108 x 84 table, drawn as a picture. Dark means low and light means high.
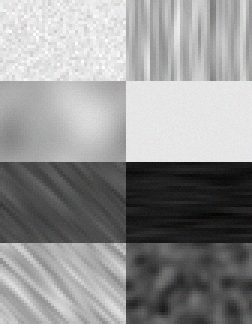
It is made of 4 by 2 panels. Panel 1,1: very high, fine-grained, faint in contrast. Panel 1,2: high, streaked downward. Panel 2,1: high, smooth. Panel 2,2: very high, flat. Panel 3,1: low, slanting down to the right, faint in contrast. Panel 3,2: very low, streaked across, faint in contrast. Panel 4,1: high, slanting down to the right. Panel 4,2: low, blotchy.
